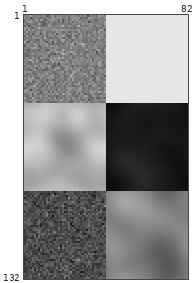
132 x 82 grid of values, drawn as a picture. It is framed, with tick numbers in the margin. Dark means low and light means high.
The table splits into 3 rows of 2 panels. Panel 1,1: middling, fine-grained. Panel 1,2: very high, flat. Panel 2,1: high, smooth. Panel 2,2: very low, smooth, faint in contrast. Panel 3,1: low, fine-grained. Panel 3,2: middling, smooth.
